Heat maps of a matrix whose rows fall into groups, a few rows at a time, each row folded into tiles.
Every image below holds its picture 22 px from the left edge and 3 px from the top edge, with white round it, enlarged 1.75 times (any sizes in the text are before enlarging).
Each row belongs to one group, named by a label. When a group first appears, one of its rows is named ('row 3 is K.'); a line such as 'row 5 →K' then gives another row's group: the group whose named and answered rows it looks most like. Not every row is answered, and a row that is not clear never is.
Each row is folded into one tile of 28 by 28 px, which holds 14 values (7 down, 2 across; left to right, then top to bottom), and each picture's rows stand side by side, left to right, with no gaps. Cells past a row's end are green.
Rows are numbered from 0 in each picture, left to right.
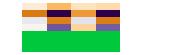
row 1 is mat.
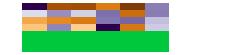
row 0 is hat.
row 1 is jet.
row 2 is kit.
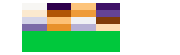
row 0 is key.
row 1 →mat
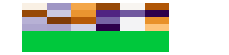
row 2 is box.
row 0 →mat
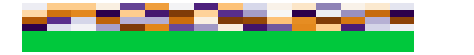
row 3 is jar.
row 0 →jar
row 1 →mat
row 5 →box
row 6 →hat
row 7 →mat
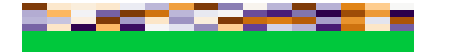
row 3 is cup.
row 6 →key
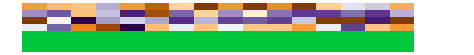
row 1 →kit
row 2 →key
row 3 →cup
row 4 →cup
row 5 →cup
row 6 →hat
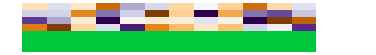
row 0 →kit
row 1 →jet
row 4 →jet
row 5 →hat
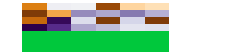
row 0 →jar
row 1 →box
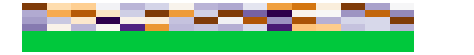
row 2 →key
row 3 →mat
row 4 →mat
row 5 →box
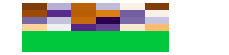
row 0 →kit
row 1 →jar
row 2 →cup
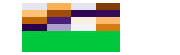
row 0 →jar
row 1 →box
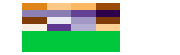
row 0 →hat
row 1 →box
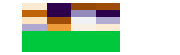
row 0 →mat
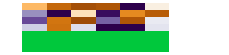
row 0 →box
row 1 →jet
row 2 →jar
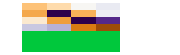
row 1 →kit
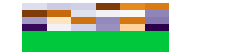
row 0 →jar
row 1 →jet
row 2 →jet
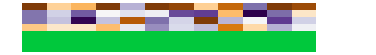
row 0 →cup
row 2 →jet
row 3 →box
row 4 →kit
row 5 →cup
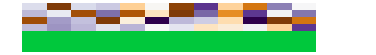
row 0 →jet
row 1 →mat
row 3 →kit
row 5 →hat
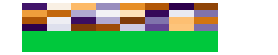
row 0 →jar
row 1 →kit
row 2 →jet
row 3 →hat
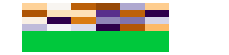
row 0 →jar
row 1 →jet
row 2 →kit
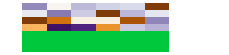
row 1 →key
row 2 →jet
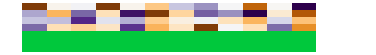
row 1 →cup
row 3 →kit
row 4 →box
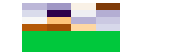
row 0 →kit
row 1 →cup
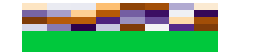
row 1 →jar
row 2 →cup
